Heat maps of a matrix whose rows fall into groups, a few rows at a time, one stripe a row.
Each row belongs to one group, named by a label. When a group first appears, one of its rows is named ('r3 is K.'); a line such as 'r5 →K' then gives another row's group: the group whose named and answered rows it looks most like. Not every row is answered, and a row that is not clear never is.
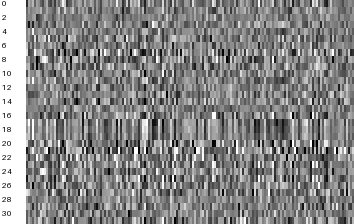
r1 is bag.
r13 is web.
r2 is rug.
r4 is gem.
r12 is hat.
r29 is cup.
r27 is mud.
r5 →cup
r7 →hat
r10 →bag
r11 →gem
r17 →gem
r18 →gem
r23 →bag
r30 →rug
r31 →bag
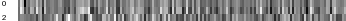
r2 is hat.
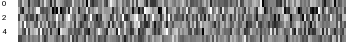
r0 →mud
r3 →gem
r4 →cup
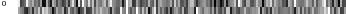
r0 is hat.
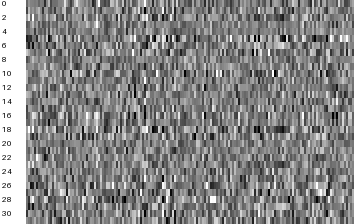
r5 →web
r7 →mud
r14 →cup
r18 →gem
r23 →gem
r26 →rug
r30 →bag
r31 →mud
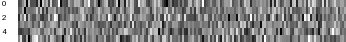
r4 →web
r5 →rug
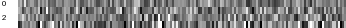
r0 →gem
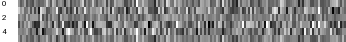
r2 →cup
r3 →rug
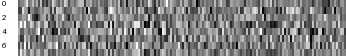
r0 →cup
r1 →mud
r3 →gem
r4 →mud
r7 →gem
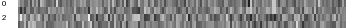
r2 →gem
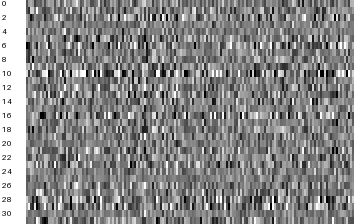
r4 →bag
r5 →hat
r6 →web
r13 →cup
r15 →bag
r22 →mud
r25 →web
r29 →rug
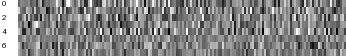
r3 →rug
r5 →web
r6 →mud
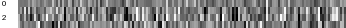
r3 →mud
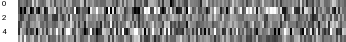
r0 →web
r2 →mud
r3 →web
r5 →gem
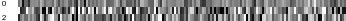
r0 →rug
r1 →hat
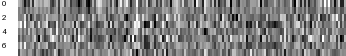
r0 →cup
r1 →cup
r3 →gem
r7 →bag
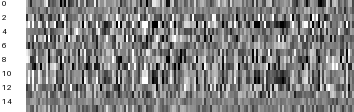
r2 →bag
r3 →gem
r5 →cup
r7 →mud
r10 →gem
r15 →cup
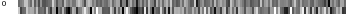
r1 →hat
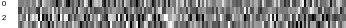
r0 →hat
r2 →cup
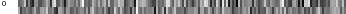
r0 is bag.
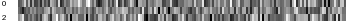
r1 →web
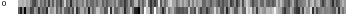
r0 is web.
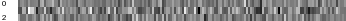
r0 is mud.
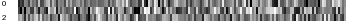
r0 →web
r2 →cup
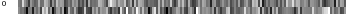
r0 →mud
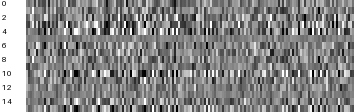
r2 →web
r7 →mud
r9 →web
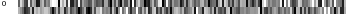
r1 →cup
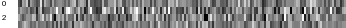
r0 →mud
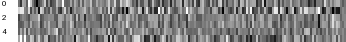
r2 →web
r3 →web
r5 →gem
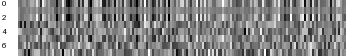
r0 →hat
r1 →hat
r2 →hat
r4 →mud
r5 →hat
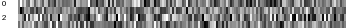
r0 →gem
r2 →cup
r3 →bag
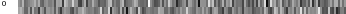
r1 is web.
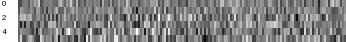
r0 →web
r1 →bag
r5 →rug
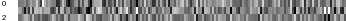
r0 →hat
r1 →cup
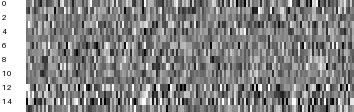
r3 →gem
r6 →cup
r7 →hat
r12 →mud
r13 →gem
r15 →web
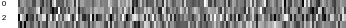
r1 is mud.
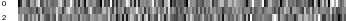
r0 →web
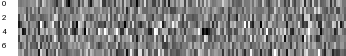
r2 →bag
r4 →rug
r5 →bag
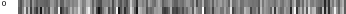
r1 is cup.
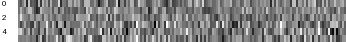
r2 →gem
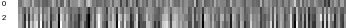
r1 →cup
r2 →cup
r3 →cup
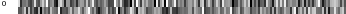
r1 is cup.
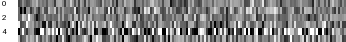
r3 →hat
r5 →hat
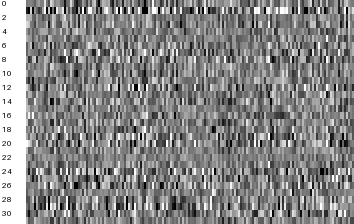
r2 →mud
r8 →mud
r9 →hat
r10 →hat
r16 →gem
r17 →hat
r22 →cup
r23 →mud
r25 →cup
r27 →bag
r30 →web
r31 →hat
